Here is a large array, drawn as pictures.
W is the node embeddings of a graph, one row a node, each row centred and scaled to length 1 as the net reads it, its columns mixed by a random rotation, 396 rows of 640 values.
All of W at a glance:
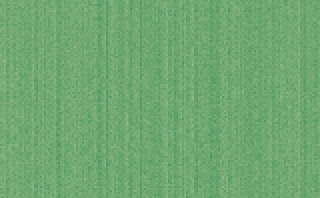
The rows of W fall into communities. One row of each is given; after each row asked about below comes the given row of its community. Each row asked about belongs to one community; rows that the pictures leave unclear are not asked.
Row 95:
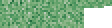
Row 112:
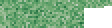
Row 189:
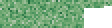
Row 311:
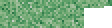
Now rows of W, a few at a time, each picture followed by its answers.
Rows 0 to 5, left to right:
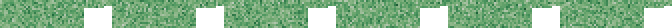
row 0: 311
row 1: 189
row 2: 112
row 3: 95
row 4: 189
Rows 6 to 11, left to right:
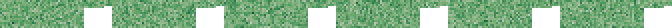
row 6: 95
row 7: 112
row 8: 311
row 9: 189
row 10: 112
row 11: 189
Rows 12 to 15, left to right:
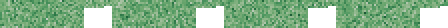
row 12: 112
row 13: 112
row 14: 189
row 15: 311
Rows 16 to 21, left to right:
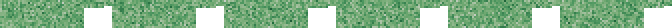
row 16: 189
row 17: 311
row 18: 311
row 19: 311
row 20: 95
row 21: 95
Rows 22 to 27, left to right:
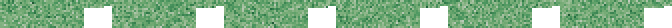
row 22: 311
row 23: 95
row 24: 311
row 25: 95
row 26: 189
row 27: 112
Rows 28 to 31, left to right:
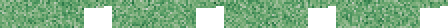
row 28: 95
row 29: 95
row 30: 311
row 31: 112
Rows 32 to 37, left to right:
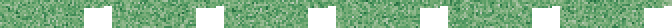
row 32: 189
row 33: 189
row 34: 189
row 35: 311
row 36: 311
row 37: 189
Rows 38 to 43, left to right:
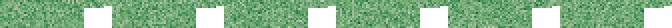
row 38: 189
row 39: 189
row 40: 112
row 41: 311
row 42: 311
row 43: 189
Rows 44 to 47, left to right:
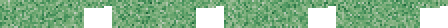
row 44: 95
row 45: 112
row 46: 95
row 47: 189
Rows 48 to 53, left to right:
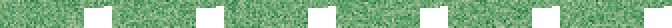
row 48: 95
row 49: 112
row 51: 311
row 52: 112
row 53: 95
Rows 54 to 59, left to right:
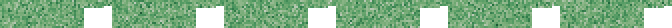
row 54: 189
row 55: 311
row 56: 311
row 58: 189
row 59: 95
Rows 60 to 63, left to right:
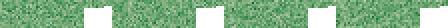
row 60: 311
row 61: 311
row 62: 189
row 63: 95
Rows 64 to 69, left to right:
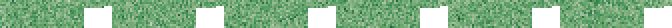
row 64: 112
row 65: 189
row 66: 112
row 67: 189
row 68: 112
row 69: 311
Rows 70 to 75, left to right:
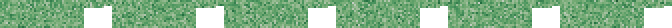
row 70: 189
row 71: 95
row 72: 311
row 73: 112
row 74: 311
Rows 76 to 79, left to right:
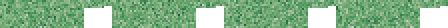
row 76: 311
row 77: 189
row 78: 112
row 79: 95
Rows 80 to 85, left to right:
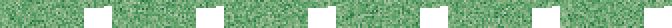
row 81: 189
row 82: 95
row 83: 112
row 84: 311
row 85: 112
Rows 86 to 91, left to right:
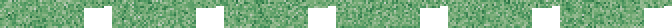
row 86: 112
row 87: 112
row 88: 112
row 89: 189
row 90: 189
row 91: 311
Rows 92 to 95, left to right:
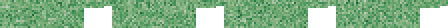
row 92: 112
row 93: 311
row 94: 112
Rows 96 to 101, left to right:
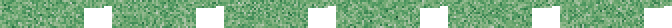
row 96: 311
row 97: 95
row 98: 189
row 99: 311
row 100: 311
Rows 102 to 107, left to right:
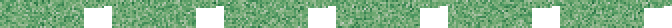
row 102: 311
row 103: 95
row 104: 311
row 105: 189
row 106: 95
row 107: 189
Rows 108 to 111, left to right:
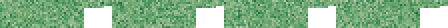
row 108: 95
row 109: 311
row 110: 112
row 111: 95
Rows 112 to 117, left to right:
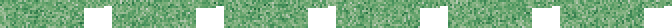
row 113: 95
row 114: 189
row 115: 189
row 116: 95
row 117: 112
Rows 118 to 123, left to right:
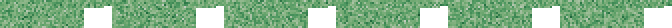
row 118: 189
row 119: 311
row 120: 95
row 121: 311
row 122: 311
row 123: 95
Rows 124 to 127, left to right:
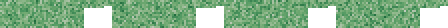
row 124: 112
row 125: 311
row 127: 311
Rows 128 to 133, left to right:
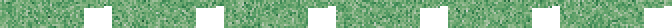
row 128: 311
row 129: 95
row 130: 189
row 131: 311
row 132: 189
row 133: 95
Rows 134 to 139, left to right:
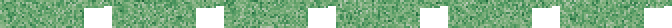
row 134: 311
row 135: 311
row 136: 311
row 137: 95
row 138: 189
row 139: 112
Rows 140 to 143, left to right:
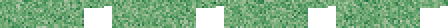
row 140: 311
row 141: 95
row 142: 112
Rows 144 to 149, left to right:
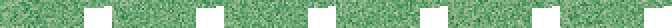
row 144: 112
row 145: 189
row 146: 189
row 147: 95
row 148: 95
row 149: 112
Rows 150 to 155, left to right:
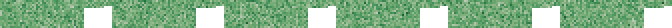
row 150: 311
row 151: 189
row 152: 311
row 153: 189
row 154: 311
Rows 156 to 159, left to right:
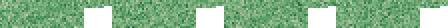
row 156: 95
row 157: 189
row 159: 189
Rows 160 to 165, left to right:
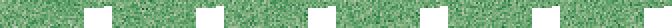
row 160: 95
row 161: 189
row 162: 95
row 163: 95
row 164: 189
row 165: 95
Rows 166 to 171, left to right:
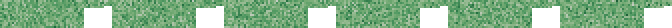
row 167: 95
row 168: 112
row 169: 112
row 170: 311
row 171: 189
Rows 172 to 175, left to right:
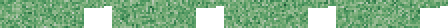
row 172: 311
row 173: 112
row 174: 95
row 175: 189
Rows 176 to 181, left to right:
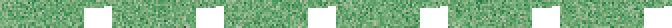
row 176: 189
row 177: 95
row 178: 95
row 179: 189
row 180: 189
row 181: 311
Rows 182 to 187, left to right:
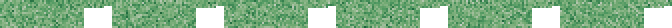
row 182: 95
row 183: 112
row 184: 311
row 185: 311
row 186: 95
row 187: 311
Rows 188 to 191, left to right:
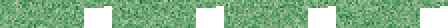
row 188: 311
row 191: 95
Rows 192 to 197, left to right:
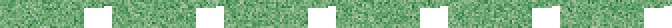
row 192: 311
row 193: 311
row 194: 311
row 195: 311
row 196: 112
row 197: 189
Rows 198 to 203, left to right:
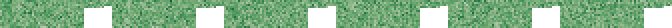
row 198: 311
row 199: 311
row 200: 189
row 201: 189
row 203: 189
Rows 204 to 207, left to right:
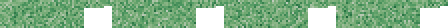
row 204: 112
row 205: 95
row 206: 112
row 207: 311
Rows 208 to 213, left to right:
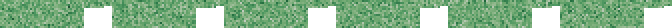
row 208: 189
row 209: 311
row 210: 112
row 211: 311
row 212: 95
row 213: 311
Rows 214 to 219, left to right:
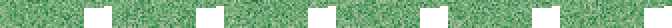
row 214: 112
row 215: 112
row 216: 112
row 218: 189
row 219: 95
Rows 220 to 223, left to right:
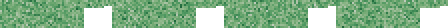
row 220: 311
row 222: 189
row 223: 112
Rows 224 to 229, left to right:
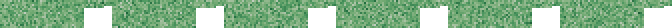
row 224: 95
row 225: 112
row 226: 95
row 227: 189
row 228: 311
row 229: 95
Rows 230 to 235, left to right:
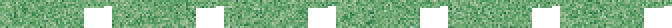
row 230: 112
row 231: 95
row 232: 112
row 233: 112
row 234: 189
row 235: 112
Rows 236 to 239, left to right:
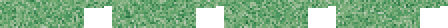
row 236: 311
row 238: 311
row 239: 95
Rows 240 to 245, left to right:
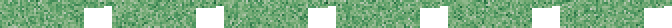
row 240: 95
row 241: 95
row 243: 95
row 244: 112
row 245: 112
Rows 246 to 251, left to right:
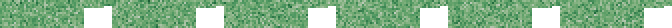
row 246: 95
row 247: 112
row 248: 311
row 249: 95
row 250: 311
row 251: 112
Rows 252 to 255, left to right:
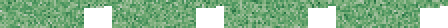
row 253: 189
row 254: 311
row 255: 189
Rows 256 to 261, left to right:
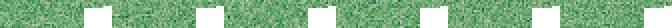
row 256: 189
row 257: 112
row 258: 95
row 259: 112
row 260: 189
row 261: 189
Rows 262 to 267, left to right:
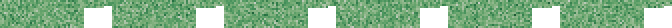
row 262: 95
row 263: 189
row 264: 311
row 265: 95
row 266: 189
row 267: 95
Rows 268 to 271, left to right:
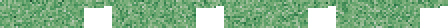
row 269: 311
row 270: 95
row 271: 311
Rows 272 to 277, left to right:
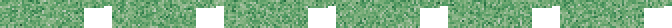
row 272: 112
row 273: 311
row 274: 311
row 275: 95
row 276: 311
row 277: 311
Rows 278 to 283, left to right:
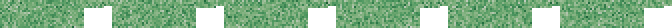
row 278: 95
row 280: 95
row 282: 95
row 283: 189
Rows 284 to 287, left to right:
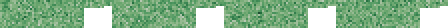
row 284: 189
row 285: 95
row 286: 112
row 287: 95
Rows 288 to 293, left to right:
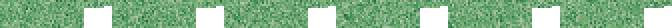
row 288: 189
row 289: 112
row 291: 112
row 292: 95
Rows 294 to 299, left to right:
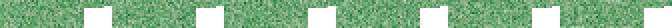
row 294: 95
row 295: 112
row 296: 95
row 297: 112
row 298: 311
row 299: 112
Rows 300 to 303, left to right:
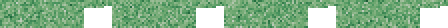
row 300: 112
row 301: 112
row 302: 112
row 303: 311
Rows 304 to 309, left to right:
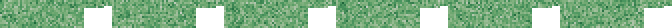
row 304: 95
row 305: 112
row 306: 311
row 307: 311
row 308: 189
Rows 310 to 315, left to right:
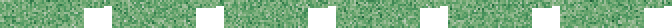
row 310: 95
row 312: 95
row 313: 189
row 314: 189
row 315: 95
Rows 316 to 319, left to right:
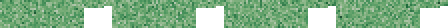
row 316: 311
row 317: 112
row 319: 95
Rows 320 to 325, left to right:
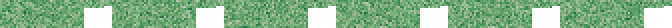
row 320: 311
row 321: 311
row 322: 189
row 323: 311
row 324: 311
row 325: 112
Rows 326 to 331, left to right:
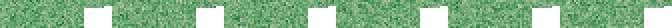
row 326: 112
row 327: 112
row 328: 112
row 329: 311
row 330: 311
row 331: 112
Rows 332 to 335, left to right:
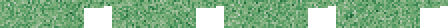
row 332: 189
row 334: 189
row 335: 112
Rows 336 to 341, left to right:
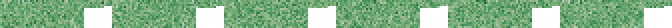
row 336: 95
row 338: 112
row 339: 189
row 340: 112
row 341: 95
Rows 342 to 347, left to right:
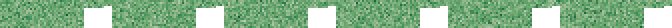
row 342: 189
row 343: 189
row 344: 112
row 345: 189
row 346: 311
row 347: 112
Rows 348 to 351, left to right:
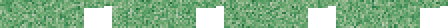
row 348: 311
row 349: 112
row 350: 189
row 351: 95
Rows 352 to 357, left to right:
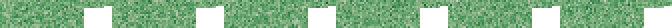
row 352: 95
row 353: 112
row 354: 95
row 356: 95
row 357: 189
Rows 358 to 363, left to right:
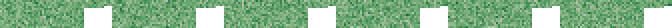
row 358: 311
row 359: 189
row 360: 95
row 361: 95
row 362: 311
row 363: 311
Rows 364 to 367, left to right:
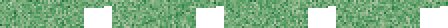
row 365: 95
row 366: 311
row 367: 95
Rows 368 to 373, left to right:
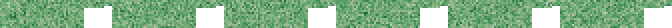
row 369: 189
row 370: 189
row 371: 311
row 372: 95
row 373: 95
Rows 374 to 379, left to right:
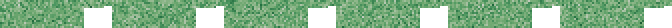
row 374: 95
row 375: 311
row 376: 311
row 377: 112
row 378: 189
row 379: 112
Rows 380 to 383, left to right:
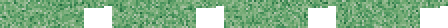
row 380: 95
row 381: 311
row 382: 95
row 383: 311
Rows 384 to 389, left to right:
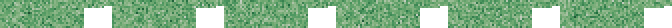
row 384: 311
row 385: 189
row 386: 311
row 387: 112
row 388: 189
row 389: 112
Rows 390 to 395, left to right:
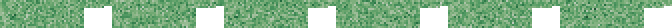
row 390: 112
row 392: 95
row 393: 311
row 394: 112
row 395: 189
